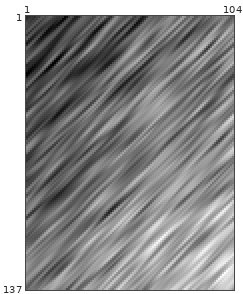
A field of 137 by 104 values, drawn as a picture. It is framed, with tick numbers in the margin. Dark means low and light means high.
Ninth with the highest average: bottom right. Lone odd cells: none. Average level on the scale: 50%. Ninth with the lowest average: top left. Slope: up to the bottom right.
